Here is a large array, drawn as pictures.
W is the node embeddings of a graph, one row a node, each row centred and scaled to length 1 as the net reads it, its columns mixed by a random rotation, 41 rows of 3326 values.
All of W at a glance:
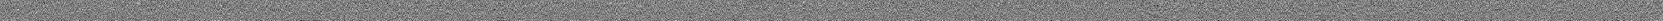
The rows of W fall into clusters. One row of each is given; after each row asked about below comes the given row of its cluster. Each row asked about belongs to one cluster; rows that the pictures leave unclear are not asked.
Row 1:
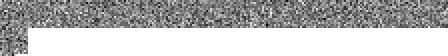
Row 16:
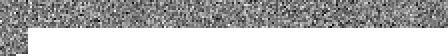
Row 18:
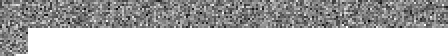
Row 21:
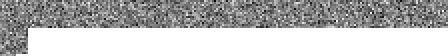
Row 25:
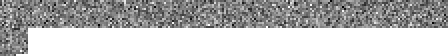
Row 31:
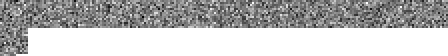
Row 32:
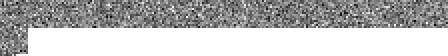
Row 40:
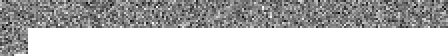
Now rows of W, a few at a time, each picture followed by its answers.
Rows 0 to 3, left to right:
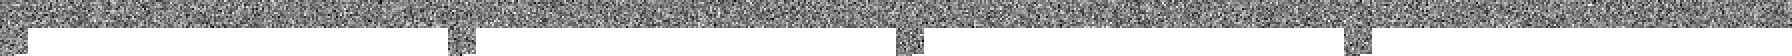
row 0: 18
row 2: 31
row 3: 16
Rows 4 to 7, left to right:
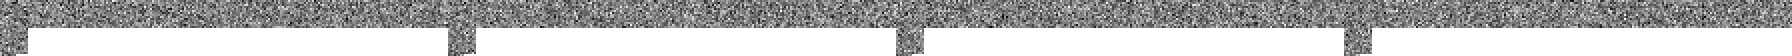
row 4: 16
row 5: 32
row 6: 32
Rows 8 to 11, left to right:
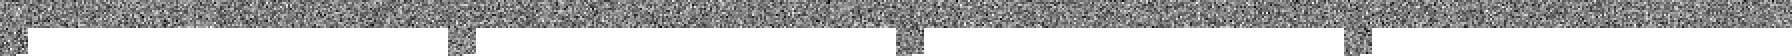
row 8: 31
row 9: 18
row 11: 21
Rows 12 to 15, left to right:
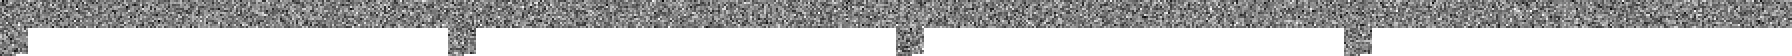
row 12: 40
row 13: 21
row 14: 1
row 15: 32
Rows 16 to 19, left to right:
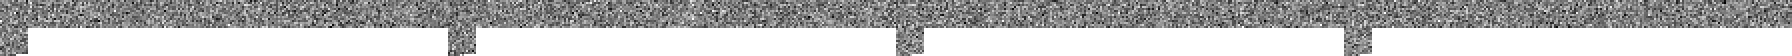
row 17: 32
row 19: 18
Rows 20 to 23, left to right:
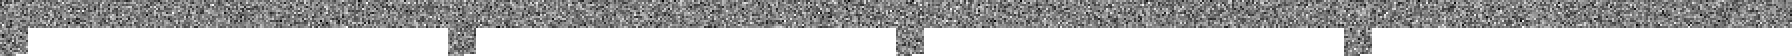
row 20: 18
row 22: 16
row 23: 31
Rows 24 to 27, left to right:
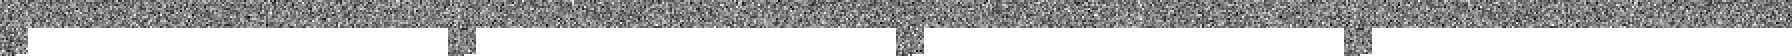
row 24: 1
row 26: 32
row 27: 25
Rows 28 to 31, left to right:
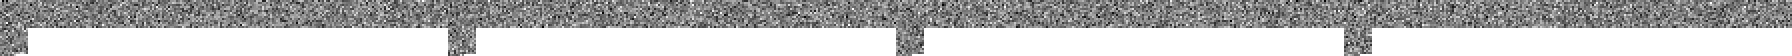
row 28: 40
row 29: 32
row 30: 21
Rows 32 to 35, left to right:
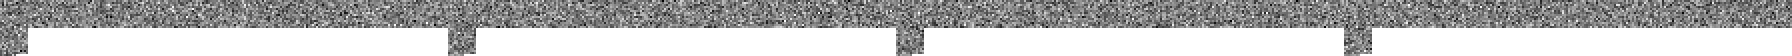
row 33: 21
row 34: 21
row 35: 25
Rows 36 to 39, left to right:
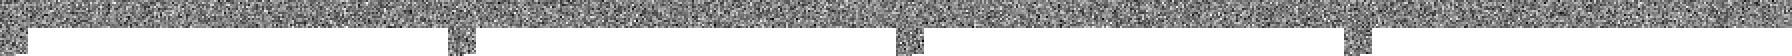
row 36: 18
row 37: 1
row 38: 31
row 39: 21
